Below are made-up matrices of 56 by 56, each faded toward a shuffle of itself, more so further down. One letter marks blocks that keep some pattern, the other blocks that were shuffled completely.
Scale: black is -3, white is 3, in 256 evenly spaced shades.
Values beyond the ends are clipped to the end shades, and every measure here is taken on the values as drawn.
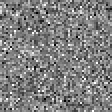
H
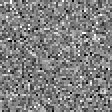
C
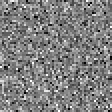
C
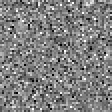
C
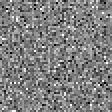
H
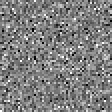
H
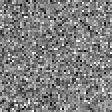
C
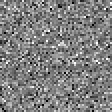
H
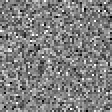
C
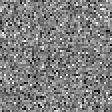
C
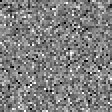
C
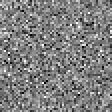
H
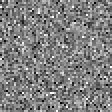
C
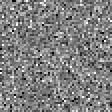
C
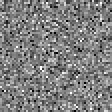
H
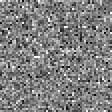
H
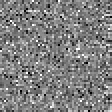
H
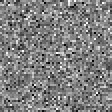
H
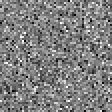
C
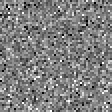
C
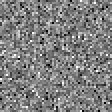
C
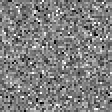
C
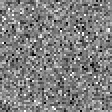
C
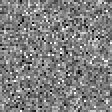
C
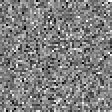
C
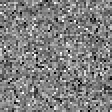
H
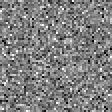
C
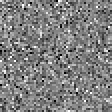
H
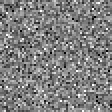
C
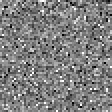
C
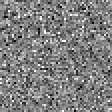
C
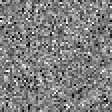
C
